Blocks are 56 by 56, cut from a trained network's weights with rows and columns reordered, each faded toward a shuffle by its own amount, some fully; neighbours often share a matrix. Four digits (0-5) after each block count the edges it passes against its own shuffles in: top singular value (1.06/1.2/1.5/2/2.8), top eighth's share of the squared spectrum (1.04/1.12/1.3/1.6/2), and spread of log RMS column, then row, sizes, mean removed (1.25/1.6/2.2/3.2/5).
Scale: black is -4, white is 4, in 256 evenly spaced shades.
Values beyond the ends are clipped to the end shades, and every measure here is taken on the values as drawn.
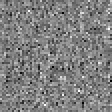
3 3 1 1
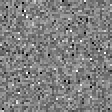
0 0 0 0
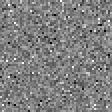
0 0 0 0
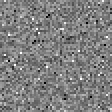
2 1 0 0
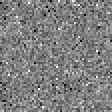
1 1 0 0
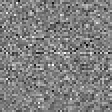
4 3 0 2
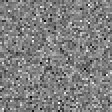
0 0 0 0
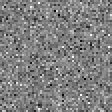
0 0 0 0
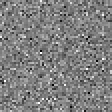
2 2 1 1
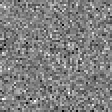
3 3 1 1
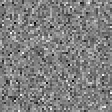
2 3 1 0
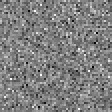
0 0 0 0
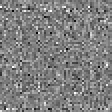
3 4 2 2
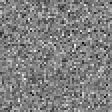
2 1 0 0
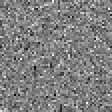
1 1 0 0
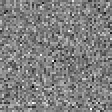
3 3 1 0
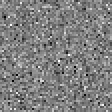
1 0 0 0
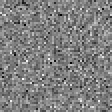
2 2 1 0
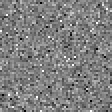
1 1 0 0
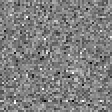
2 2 0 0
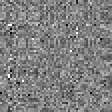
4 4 1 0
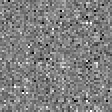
3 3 2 1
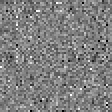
3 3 1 2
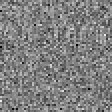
3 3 0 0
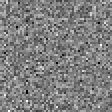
3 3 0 0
